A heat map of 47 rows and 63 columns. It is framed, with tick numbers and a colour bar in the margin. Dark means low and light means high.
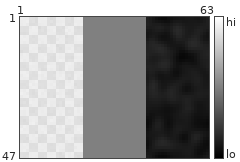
The table splits into one row of 3 panels. Panel 1,1: very high, checkered, faint in contrast. Panel 1,2: middling, flat. Panel 1,3: very low, blotchy, faint in contrast.
